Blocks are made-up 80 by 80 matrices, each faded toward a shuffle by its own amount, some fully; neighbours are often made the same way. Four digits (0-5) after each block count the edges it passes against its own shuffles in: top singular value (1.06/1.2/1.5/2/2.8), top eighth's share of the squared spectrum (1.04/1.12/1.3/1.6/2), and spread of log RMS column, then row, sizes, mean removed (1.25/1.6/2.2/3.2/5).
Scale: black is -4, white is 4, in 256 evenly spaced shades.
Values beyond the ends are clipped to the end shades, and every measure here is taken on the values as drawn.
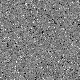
0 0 0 0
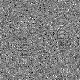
3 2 0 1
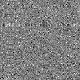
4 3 1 1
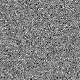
3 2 0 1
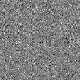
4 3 1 1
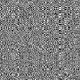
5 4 3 3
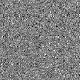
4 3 1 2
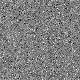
2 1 0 0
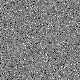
2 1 0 0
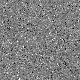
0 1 0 0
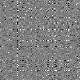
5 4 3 3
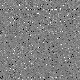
3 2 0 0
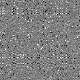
4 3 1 2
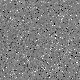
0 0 0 0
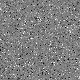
0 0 0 0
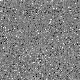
0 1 0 1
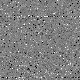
2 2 0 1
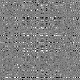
5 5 2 3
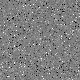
0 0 0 0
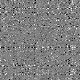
4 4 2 3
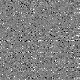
4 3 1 2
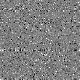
4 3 1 2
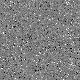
1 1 0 0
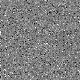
3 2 1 1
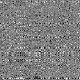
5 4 2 3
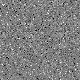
3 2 0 0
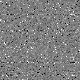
3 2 0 1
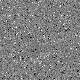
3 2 0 1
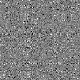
4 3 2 2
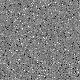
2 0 0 0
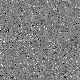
2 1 0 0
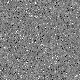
2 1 0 0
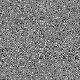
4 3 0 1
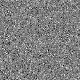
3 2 0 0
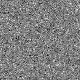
3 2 0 0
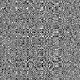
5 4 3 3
